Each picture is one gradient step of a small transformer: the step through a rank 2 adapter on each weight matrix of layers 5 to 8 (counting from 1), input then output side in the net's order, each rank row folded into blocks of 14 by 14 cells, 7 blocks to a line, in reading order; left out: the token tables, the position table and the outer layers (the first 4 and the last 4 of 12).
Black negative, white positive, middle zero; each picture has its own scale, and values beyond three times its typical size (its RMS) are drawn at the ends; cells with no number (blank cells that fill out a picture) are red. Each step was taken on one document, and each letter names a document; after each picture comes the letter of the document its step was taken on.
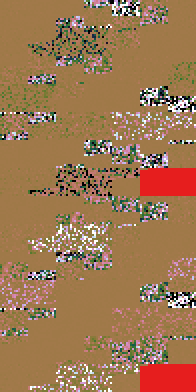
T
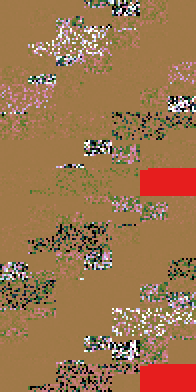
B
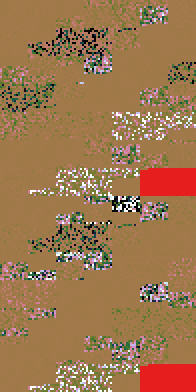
T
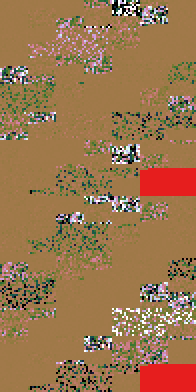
B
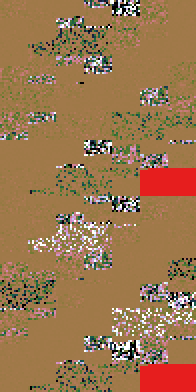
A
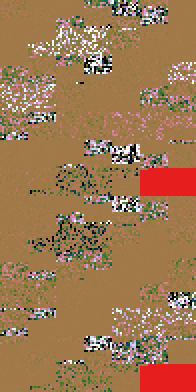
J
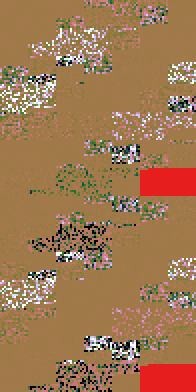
J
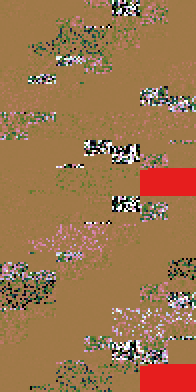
A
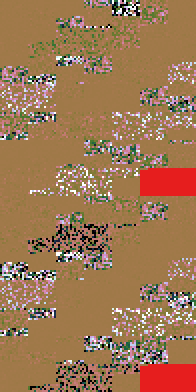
B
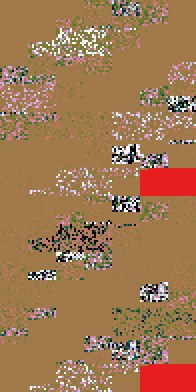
T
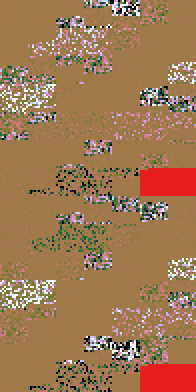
J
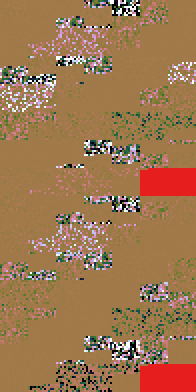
A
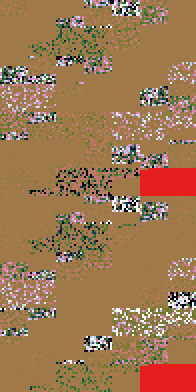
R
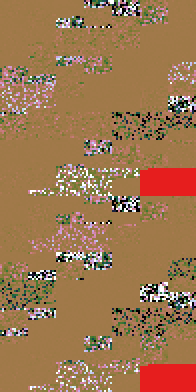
T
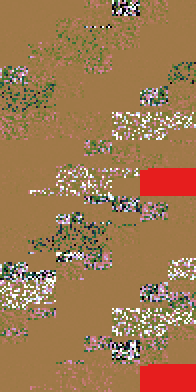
T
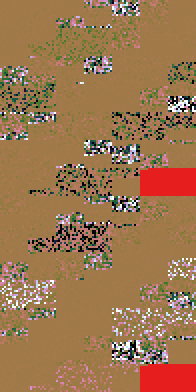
B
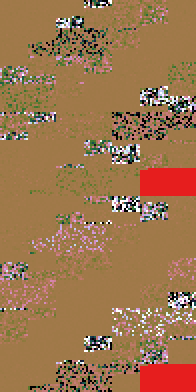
B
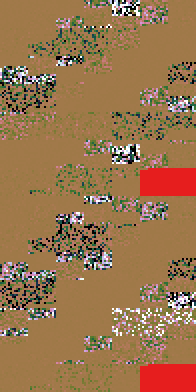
B
